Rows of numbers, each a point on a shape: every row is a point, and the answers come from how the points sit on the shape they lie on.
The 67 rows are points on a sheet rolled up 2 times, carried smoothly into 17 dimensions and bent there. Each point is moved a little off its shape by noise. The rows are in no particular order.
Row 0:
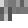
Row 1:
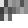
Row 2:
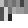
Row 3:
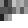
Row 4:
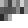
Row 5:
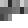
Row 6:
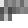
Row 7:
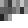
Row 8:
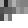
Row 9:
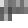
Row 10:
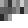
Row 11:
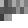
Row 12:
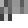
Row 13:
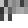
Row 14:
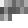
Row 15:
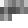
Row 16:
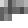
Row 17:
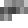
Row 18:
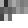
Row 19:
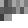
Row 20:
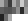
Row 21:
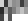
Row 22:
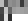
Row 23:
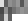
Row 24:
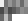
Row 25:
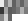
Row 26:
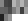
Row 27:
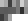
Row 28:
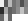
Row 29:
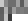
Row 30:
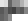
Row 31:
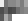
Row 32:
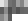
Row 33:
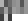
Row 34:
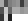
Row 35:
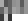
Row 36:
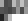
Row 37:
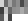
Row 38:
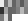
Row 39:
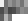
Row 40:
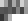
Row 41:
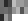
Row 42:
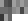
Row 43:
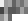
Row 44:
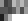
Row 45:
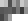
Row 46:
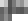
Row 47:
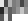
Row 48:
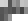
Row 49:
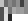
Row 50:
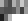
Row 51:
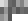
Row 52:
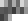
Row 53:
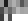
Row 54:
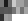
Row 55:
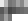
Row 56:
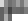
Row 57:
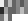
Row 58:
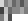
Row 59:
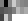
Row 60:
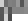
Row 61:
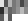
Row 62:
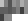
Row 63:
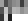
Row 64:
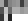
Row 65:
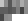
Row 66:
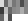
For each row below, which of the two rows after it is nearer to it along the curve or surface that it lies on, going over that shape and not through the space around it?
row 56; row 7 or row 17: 17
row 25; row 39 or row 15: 15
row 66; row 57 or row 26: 57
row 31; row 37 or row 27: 37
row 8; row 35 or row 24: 35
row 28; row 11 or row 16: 16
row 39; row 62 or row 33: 33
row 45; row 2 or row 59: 59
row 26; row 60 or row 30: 30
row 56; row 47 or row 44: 47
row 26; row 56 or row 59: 59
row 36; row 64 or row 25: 64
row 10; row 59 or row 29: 59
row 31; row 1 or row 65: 1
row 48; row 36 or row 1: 36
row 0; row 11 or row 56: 56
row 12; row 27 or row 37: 37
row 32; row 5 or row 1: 1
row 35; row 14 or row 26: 14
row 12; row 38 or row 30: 38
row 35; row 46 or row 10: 46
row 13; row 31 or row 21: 21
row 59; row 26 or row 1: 26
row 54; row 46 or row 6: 46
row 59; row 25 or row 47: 47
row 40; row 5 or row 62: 5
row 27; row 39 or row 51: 51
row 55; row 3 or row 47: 47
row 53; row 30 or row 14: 14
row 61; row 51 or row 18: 51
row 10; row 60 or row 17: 17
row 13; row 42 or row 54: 54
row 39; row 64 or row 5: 64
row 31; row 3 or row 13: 13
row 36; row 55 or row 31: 55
